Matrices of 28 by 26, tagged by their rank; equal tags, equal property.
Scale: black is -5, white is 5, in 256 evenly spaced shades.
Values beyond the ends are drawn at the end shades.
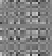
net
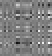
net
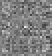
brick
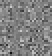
brick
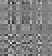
net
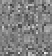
brick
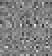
brick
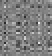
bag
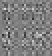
bag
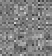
brick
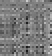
bag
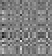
net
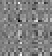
bag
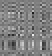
net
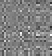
bag
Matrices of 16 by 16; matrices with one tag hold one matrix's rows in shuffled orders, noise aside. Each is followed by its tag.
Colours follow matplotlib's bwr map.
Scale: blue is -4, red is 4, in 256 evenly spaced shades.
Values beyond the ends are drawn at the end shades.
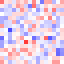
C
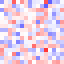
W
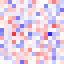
W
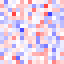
W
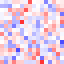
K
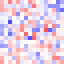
C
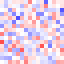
K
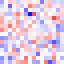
C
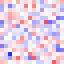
C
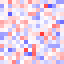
C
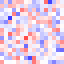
C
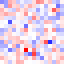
C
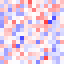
W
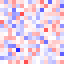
K
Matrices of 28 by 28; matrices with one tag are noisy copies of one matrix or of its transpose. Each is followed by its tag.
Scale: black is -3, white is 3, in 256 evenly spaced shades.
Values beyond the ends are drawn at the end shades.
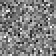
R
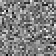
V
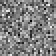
R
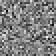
V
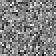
V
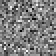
R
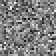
R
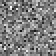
R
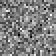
R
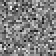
R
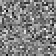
V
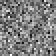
R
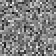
V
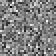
V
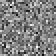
V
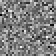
V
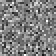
V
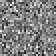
V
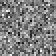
R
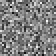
V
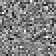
V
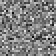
V
